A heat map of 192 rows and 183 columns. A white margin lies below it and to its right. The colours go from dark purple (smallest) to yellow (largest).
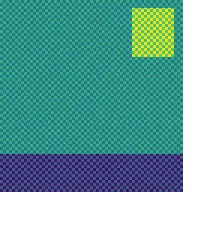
In the top right lies a patch that is higher than the rest. The top part is higher, up to a seam about 80% of the way down. The ninth with the highest average is the top right.
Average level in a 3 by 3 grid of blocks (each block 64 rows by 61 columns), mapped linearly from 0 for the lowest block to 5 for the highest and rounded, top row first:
335
333
000
